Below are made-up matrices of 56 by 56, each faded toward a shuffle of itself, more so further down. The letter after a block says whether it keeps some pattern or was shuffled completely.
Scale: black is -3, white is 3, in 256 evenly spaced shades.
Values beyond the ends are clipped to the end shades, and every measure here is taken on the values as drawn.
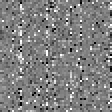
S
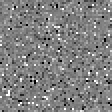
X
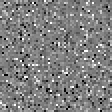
X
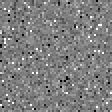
X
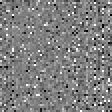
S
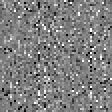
S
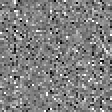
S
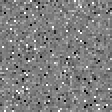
X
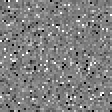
X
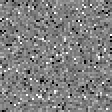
X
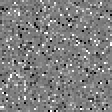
X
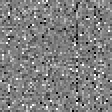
S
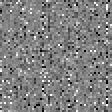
S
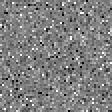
X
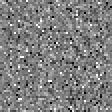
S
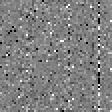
S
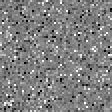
X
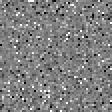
X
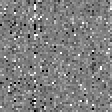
S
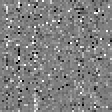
S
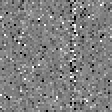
S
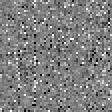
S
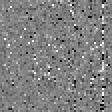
S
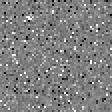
X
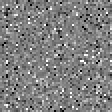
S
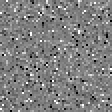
X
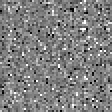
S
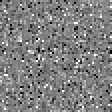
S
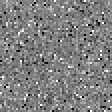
X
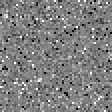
X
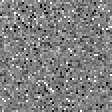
X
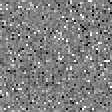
X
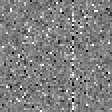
S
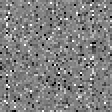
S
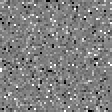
X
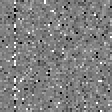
S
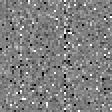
S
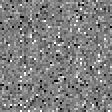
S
